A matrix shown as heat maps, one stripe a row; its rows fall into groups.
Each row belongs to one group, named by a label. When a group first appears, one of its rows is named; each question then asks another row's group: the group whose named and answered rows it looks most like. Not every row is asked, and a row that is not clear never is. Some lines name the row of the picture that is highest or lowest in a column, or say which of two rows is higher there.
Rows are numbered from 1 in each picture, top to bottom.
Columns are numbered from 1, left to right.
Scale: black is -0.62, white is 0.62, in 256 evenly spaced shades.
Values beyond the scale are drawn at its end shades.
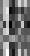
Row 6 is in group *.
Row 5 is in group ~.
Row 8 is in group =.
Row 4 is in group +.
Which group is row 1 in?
=
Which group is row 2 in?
~
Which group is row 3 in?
~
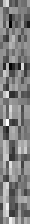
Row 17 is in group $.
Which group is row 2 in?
*
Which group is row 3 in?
+
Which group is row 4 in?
+
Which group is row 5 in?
$
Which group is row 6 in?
*
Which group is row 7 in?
$
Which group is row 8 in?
$
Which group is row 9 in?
*
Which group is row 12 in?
$
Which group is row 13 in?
*
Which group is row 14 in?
~
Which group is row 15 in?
*
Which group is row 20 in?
*
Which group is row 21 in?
=
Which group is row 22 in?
=
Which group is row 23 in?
~
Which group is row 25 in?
$
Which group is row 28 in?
~
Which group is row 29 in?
=
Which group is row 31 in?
~
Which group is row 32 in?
$
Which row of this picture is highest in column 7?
22
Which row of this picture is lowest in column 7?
10
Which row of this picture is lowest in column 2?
10
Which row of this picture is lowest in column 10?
4
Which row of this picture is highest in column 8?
10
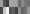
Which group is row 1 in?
*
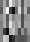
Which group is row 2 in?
=
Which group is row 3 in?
$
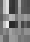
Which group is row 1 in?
~
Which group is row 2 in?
~
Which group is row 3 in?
$
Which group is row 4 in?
~
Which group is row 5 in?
$
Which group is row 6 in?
*
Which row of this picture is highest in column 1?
6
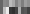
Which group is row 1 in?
$
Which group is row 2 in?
~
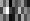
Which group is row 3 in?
+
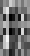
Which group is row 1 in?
$
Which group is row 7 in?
~
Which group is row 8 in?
+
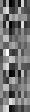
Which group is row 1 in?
+
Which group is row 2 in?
~
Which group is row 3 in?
*
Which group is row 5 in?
+
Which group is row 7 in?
*
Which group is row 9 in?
$
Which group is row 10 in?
~
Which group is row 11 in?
+
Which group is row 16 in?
~
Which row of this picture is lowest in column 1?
8
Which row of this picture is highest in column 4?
15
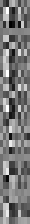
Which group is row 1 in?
*
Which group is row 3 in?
~
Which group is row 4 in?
+
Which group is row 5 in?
$
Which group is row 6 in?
~
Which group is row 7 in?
*
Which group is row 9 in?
~
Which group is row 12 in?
+
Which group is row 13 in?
=
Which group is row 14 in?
*
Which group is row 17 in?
+
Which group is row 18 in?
*
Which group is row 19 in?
$
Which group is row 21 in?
$
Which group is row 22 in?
+
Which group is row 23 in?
$
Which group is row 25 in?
~
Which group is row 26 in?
*
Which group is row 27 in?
*
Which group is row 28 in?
$
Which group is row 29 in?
*
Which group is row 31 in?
~
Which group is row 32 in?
=
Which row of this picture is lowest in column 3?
26
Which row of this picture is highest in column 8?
4
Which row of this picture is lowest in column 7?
4
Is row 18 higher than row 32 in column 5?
Yes
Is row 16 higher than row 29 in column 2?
Yes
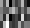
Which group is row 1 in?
+
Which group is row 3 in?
+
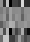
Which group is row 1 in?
+
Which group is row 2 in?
$
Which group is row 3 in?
$
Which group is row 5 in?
+
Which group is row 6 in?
~
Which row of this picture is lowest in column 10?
5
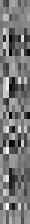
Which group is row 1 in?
*
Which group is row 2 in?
$
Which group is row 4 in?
$
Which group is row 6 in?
+
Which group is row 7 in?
~
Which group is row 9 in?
$
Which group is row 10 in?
*
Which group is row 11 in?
*
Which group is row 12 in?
=
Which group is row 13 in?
~
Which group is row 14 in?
~
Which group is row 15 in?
*
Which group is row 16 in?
$
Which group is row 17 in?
+
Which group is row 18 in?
$
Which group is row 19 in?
=
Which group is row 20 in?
*
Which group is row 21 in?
+
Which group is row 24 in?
*
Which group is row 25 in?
+
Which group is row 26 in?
~
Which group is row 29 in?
*
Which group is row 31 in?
$
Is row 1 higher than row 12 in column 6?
Yes
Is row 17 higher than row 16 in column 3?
Yes
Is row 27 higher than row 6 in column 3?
No
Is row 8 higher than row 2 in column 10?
No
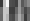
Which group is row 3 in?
~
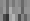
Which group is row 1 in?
$
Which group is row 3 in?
*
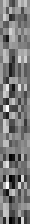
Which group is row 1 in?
=
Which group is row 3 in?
~
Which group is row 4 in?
*
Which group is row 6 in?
*
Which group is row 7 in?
*
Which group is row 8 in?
=
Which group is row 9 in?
=
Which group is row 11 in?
+
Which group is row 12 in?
*
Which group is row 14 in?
~
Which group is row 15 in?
*
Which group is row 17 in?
*
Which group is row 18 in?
~
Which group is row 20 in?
$
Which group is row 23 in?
+
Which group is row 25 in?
*
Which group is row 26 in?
+
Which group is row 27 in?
=
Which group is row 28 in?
*
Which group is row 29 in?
+
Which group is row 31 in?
~
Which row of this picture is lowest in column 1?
16
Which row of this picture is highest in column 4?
5
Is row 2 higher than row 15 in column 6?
Yes
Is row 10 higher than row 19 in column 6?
Yes
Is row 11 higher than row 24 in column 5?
No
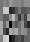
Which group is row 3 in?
*
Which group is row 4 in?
+
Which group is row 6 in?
~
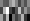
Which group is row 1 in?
*
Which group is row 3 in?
+
